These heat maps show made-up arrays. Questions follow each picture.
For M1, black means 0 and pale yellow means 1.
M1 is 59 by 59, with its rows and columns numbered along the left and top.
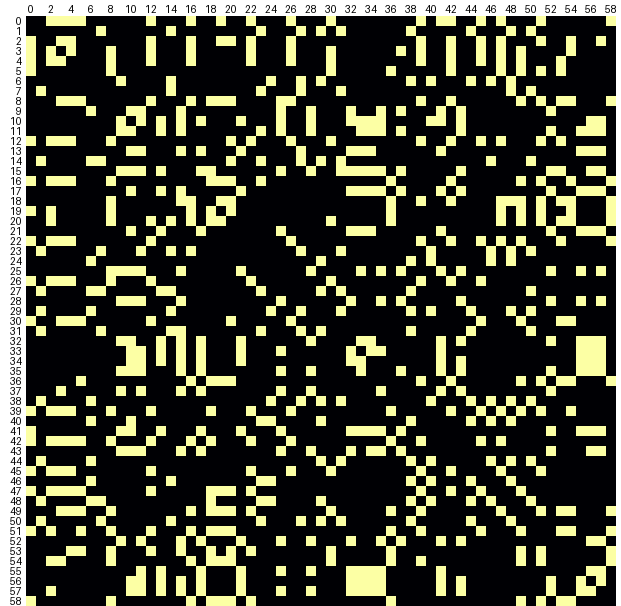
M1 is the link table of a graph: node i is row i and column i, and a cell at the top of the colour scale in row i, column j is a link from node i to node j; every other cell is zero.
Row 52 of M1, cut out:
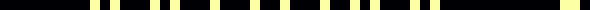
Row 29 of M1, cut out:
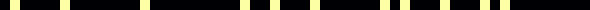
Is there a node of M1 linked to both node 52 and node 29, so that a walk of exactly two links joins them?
no
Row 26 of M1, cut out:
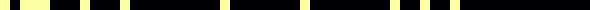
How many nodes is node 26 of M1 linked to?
11
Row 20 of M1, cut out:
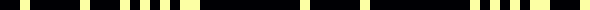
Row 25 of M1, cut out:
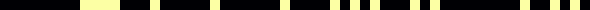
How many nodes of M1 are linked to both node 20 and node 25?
1
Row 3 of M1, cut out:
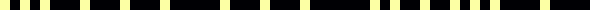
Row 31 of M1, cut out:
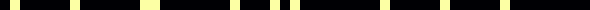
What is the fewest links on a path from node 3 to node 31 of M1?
3
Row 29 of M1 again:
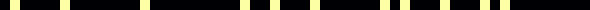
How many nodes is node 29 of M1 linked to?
11
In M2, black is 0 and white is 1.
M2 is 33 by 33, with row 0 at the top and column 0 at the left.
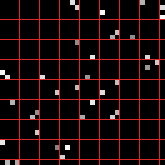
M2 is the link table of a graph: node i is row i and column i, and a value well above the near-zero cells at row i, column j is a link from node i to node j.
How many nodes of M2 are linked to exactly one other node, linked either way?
12
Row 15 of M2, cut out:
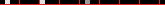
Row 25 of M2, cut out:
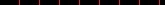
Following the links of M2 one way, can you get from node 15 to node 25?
no
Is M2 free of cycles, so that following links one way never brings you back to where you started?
no
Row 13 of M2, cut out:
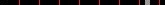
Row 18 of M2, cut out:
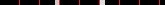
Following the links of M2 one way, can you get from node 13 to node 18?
yes
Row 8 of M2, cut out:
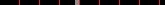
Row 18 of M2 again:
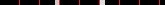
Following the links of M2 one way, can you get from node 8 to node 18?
no
